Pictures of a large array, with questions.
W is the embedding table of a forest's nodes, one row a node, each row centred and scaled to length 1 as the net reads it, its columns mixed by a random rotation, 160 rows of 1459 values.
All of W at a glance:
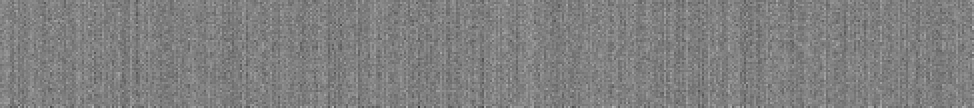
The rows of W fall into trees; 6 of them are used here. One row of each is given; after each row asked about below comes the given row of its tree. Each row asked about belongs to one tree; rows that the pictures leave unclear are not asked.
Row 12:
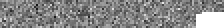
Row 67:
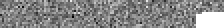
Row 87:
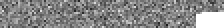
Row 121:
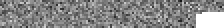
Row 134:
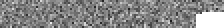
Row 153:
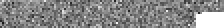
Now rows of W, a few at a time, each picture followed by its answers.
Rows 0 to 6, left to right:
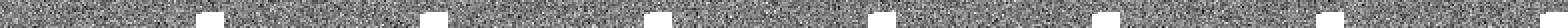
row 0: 87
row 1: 12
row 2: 134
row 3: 87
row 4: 67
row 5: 87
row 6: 134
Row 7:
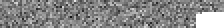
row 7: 134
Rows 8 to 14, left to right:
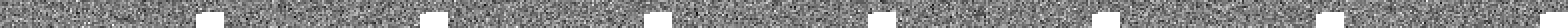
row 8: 121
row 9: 134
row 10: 12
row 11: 87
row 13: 153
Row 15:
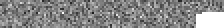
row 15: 121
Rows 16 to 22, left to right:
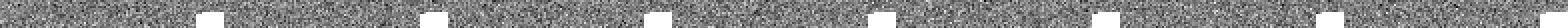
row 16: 134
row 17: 87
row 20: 153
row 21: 87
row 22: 12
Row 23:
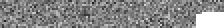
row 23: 12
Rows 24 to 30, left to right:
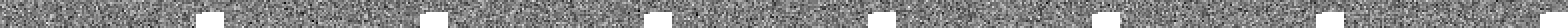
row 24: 134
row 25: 121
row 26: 153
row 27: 87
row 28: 121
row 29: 12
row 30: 67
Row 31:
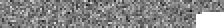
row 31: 153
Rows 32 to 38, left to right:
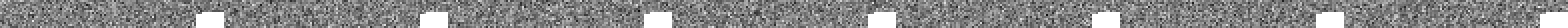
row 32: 153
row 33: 12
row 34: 153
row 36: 134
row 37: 67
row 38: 134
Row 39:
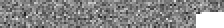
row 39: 87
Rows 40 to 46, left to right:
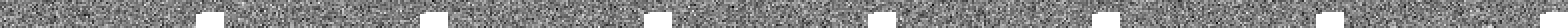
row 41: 87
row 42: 87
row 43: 134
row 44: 12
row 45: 67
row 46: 134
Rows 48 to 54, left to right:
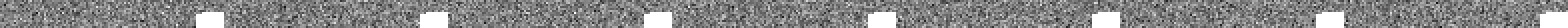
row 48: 121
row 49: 134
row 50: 67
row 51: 134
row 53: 12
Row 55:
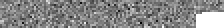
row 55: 134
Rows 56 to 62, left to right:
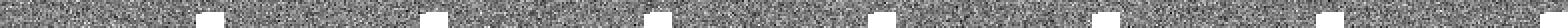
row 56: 121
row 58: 12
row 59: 12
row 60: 134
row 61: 87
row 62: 87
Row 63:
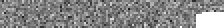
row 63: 134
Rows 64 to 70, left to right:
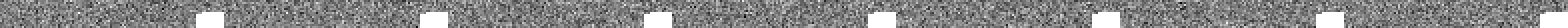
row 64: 67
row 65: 121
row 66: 134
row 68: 121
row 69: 121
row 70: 87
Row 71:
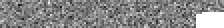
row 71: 134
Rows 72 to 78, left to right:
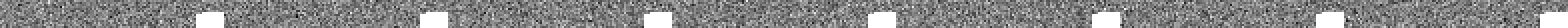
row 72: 134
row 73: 67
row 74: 121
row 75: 134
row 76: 121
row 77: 12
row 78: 12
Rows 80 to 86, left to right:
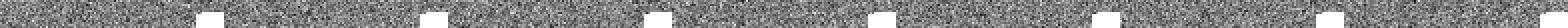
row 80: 153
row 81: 12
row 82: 153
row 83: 134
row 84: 12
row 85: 12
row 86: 134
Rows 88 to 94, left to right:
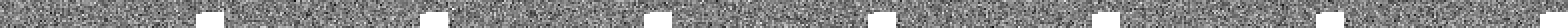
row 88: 87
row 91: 121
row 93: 87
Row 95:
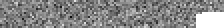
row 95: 134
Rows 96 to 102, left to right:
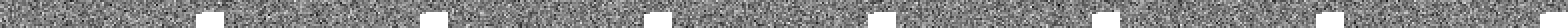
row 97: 67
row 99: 153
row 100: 87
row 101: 67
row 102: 67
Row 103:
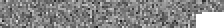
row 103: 12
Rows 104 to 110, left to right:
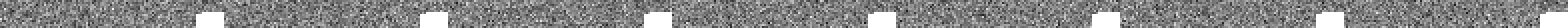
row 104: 12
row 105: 134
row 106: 87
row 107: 67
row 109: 12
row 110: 12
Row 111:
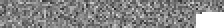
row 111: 121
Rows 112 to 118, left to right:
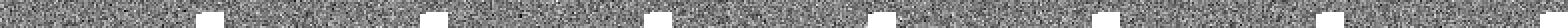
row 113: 12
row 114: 67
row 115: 12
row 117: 67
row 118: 12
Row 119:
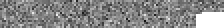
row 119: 12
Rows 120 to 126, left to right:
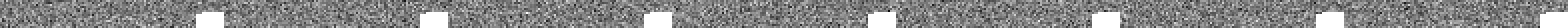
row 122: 67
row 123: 87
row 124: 12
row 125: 12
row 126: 121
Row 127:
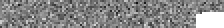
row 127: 134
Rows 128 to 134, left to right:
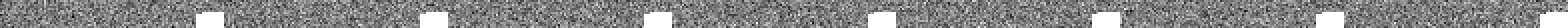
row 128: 67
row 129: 67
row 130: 121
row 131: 134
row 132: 121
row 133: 12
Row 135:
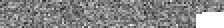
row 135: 121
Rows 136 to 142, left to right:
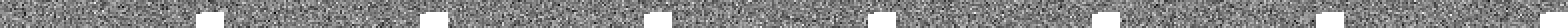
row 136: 87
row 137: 87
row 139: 121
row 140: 67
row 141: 12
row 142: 67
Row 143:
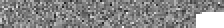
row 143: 12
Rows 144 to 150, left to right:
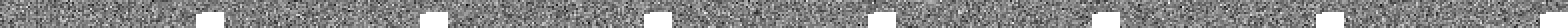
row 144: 67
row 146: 134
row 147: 12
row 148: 153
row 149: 134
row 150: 12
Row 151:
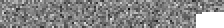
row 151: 134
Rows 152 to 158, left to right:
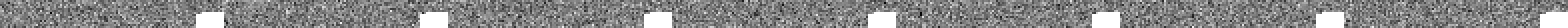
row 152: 87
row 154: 134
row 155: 12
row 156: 87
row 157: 67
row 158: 12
